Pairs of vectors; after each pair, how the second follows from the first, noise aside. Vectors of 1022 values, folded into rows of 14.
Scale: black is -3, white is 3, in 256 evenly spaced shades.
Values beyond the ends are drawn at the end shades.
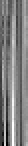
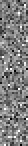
shuffled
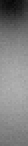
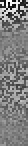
sign-scrambled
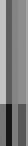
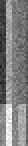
negated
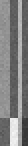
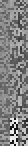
sign-scrambled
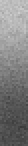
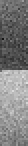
wrapped around
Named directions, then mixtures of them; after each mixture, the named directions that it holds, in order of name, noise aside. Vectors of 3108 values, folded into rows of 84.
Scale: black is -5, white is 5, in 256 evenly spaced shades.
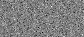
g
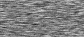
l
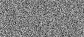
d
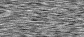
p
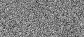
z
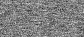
d, p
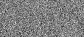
d, z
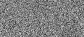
d, z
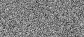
z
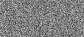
d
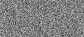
d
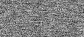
d, p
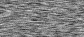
p
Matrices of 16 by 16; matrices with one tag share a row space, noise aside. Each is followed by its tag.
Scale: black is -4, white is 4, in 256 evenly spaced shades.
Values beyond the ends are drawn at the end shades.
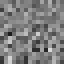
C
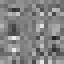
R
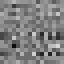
R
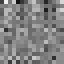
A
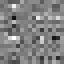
R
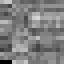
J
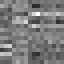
J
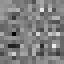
R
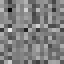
C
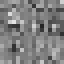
R
